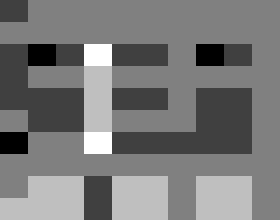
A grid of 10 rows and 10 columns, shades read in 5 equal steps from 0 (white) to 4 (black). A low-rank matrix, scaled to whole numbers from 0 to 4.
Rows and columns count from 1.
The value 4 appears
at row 3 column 2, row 3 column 8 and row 7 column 1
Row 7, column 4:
0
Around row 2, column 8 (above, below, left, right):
2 4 2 2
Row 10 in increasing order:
1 1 1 1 1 1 1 2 2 3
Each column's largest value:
4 4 3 3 3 3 3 4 3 2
